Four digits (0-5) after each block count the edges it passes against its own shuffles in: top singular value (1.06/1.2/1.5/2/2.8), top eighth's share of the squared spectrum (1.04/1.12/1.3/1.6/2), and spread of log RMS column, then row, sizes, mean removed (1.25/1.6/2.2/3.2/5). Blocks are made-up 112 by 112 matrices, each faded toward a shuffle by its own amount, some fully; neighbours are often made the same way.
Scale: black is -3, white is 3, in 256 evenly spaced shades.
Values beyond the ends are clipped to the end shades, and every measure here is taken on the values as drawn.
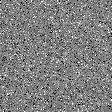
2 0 0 0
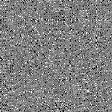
4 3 2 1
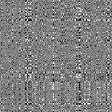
5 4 4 3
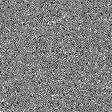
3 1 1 0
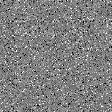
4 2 1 1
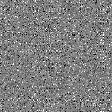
4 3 2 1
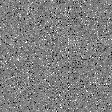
3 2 1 0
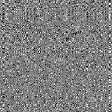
5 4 3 3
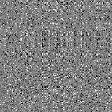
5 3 3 3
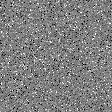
2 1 0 0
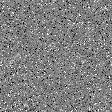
2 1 0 0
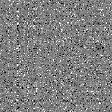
4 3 2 1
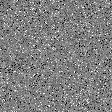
1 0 0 0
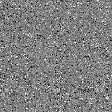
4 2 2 1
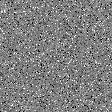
1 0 0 0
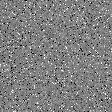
0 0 0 0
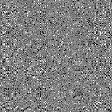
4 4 3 2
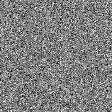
0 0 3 0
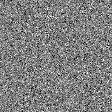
0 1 2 0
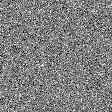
0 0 0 0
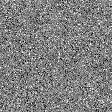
0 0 0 0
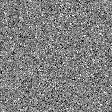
0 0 0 0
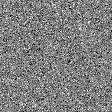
0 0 0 0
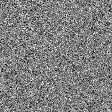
0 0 1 0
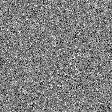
0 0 1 0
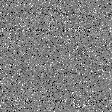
1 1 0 2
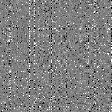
4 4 3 2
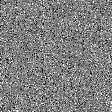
0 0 1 0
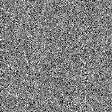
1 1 2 0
